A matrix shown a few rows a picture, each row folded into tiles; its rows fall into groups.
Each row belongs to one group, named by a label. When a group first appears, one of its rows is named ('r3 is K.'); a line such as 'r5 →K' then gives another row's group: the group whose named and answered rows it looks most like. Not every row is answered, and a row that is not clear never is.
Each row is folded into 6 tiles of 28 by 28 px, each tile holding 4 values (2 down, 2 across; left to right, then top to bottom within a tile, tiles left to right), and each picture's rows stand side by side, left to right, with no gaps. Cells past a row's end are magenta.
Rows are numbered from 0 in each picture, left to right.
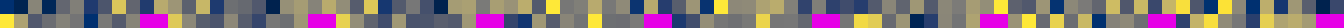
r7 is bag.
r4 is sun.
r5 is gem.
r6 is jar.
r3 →sun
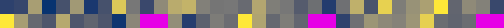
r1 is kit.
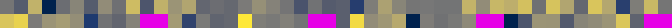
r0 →jar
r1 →kit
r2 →gem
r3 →sun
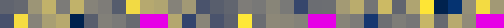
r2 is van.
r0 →gem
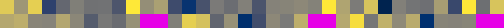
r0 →jar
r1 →gem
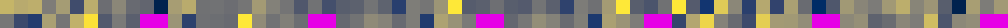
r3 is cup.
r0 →kit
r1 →kit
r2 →cup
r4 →bag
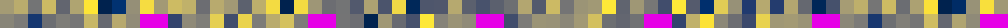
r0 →van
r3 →sun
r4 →bag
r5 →van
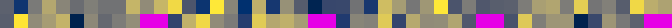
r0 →gem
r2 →sun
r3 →gem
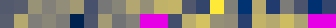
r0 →gem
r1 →bag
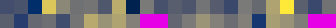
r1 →cup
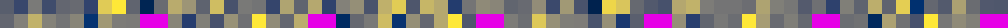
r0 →cup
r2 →sun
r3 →cup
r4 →kit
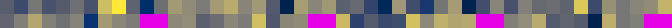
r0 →cup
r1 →van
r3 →gem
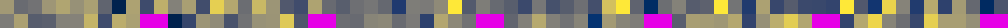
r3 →cup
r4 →bag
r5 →bag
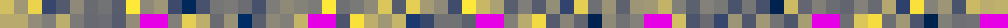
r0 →jar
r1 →gem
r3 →gem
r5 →gem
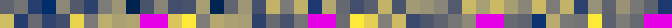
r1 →jar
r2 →gem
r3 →kit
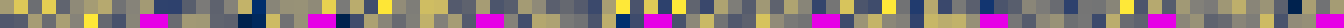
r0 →sun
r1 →gem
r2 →sun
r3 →cup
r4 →bag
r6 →cup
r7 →van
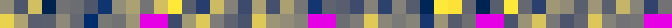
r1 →bag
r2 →cup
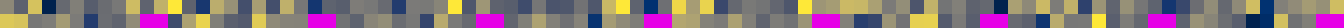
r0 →jar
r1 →bag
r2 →cup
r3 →cup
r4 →jar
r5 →kit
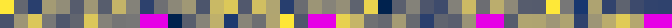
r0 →bag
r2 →jar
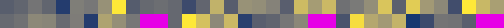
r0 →cup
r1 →gem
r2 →gem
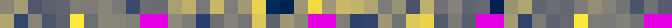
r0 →kit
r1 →van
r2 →kit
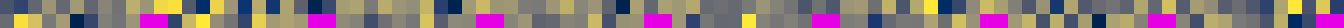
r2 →van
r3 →van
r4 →kit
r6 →jar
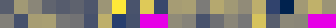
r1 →van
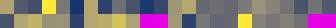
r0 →bag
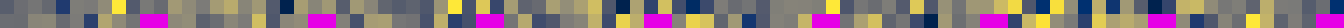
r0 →cup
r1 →van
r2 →cup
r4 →gem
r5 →gem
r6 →bag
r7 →kit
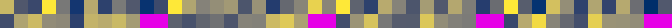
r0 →bag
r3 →bag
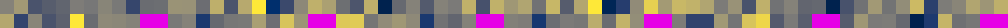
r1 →van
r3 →van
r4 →kit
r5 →gem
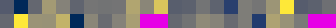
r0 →gem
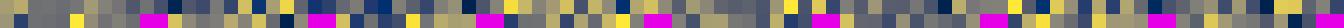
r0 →kit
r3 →sun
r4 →cup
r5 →jar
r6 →bag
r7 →cup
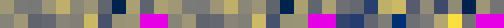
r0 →van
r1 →van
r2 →sun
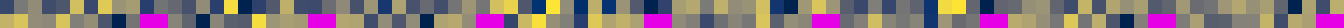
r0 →jar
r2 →jar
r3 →bag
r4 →van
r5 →cup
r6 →jar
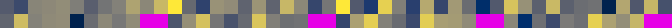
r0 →gem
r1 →bag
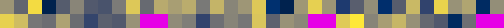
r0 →jar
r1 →van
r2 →jar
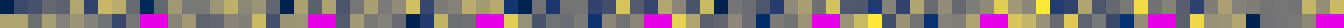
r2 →gem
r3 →jar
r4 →jar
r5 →gem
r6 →jar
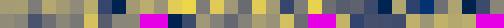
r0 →van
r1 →sun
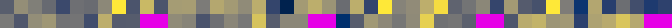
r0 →cup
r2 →sun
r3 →bag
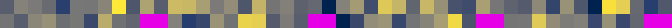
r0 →cup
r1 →kit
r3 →cup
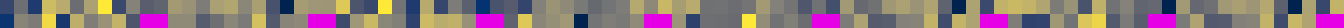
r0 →sun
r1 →van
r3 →gem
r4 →kit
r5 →van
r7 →van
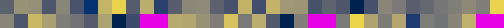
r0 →cup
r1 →jar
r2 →gem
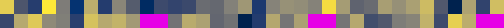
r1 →gem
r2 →van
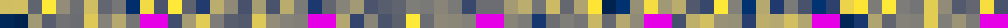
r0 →sun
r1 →bag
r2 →kit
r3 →van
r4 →bag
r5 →sun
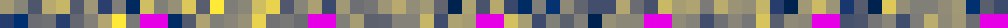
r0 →sun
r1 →sun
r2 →van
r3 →jar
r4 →van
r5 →sun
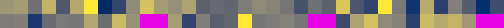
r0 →van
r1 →kit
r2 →bag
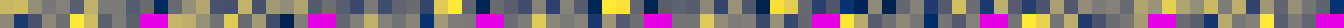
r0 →kit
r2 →cup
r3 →cup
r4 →cup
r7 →kit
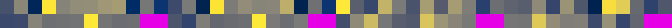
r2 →bag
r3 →cup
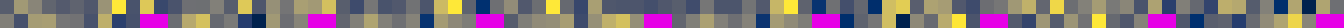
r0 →cup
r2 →cup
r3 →bag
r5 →sun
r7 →sun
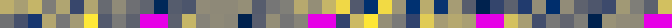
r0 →kit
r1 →gem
